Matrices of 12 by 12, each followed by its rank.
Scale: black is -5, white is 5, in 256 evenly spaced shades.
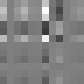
one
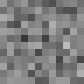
full rank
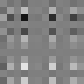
one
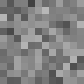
full rank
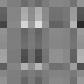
one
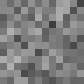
full rank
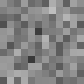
full rank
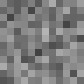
full rank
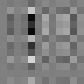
one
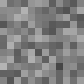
full rank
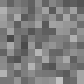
full rank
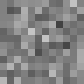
full rank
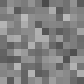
full rank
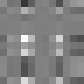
one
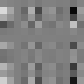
one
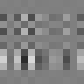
one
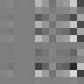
one
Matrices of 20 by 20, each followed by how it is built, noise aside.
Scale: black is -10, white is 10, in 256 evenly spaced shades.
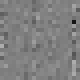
uneven columns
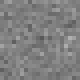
noise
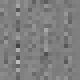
uneven columns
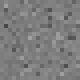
noise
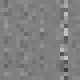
uneven columns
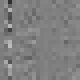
uneven columns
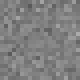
noise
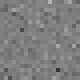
noise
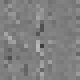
uneven columns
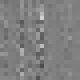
uneven columns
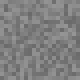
noise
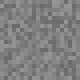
noise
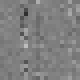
uneven columns
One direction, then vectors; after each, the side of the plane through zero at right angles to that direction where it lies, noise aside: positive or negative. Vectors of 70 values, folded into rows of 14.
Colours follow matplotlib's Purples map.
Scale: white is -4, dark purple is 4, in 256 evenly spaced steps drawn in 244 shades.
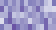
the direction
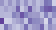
negative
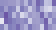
positive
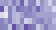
positive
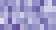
positive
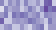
negative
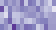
positive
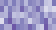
positive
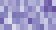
negative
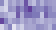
negative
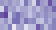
negative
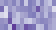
positive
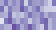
positive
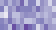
positive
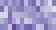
positive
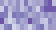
negative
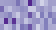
positive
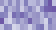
negative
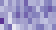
negative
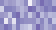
negative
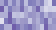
positive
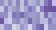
negative
